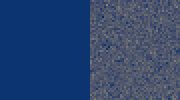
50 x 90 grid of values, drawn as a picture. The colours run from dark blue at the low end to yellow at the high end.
The table splits into one row of 2 panels. Panel 1,1: very low, flat. Panel 1,2: low, fine-grained.
